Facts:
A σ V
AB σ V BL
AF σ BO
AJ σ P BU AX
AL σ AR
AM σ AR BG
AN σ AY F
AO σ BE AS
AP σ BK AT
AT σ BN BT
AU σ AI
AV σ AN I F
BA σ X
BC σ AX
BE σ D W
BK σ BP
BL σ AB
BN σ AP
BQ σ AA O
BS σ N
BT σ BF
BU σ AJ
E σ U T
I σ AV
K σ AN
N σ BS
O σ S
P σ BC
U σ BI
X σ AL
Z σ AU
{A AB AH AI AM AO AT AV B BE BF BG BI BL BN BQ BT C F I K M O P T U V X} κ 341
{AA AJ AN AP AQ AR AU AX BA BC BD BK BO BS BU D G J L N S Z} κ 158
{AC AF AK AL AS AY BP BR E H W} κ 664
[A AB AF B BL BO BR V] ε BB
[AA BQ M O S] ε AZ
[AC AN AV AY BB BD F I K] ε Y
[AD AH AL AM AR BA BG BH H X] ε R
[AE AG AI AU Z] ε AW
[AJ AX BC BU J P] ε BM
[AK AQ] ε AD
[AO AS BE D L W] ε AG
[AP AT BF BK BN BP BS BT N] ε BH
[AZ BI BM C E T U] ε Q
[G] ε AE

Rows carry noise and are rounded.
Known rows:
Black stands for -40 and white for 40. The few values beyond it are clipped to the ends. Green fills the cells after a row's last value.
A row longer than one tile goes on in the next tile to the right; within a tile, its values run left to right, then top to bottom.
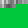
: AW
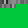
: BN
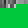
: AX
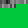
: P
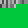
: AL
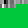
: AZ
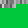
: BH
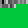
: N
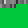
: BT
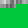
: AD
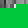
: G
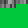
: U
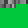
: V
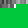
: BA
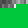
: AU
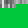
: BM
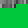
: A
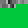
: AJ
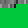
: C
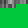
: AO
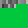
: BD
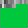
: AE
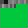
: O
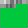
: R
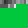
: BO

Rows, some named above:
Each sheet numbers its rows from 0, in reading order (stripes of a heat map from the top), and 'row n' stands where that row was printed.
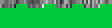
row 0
B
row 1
AU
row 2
T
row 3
AL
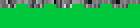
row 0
AJ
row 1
AB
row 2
J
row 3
O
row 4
O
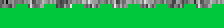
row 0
X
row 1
AE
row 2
AN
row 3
AK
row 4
Q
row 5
AK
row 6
V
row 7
AE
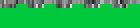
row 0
AM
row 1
J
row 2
AQ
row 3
BU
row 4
AJ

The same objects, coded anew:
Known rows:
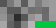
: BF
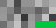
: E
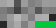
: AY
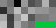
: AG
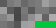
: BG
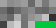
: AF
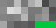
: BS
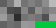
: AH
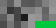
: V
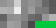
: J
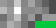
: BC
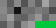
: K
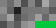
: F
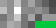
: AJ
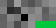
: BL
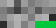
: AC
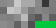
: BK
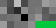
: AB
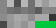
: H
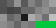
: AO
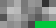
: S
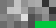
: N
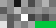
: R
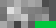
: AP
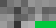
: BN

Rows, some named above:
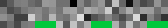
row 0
AI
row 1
AZ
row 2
BB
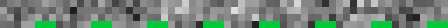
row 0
BG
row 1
F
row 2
O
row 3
G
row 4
Z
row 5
BO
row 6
AL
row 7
B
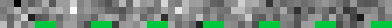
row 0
Q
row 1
AX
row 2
BP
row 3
Z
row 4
BK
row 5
AM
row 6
V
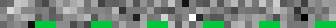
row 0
AU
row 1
BA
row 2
P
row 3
Y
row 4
AK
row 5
U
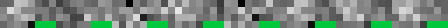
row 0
AU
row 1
AI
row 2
AZ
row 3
AN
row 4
BM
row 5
AU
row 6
BD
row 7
AQ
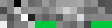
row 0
BH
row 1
AR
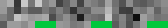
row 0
AL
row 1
O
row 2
A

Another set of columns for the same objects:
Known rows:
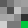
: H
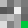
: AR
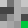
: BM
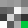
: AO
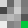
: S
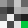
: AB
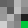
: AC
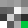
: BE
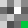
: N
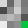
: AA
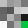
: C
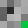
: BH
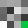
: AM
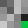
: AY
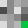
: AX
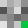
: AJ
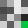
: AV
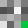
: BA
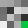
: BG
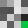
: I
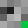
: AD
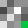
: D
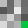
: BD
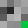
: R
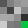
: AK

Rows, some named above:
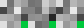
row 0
J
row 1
E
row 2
J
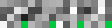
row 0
AI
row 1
Q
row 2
AP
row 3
AN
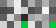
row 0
AV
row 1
BA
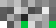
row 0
U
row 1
AQ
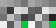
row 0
BF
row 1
AI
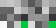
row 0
P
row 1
AL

